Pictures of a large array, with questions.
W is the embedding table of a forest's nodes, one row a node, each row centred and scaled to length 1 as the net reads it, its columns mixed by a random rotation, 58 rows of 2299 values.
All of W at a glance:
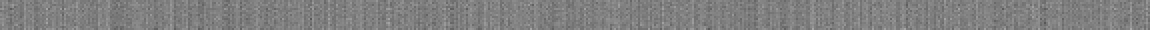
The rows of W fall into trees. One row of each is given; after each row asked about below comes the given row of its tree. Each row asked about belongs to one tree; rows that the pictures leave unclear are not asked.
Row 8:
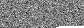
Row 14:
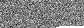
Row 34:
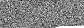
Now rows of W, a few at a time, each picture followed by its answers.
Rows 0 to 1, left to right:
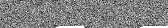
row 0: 34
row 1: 34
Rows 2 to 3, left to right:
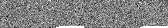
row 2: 8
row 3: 14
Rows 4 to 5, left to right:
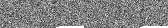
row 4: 34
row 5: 14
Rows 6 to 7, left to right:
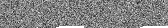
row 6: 8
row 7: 34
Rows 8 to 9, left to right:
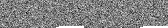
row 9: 8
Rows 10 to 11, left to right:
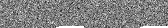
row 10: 8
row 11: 14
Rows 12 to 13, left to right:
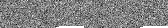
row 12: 14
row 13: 8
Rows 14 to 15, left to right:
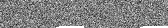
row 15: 34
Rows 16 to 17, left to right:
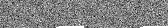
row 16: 34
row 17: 34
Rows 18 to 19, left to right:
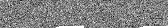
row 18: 34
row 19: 34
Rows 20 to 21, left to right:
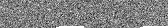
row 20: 8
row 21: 14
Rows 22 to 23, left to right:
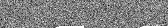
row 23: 14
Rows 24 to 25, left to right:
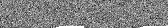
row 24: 8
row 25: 34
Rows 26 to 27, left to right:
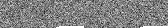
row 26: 14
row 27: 8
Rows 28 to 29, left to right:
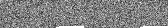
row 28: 34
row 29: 14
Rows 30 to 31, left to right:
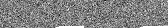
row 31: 34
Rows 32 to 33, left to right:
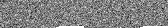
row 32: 14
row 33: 8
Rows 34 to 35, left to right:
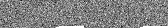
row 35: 14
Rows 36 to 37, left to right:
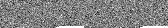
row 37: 8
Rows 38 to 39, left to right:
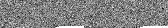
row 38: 34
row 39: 8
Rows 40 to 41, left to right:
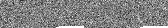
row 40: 34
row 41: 14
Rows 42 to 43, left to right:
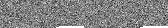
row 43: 8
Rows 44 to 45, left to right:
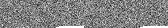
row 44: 34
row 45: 8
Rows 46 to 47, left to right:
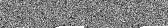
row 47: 34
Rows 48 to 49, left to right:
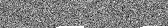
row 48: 34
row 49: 8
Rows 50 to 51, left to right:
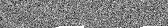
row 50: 34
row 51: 8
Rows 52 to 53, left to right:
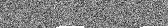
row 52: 14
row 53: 34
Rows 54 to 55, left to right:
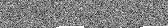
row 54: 14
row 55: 8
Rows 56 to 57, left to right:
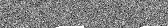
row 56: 34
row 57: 14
